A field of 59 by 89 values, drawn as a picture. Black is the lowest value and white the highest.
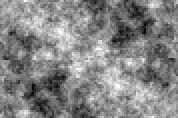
Slope: none. Symmetry: a half turn. Odd rows or columns: none. Stripes: none. Seam: none.
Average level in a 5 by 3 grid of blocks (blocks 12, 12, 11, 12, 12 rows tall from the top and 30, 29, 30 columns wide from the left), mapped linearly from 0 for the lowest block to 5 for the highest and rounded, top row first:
421
340
252
043
124
